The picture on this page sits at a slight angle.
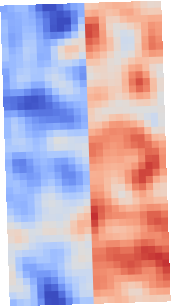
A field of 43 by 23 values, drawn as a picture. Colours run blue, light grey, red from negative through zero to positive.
The right part is higher, past a seam about 50% of the way across. The ninth with the highest average is the bottom right. The field is mottled with small blotches.
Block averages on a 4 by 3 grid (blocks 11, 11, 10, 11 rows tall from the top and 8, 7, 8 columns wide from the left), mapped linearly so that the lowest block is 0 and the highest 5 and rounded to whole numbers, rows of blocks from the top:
0 2 4
0 2 4
1 3 5
1 3 5
